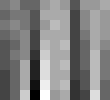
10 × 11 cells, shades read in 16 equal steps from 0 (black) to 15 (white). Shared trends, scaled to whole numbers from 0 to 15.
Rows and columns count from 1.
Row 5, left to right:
5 6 8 4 11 10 11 4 6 10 8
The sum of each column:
53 67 86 32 116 100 102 39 64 106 78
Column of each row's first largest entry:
6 5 6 5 5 5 5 5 5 5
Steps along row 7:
up up down up down up down up up down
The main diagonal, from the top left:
7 7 7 4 11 10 11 4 5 13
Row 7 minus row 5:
0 0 2 -2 2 0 0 0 0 1 -1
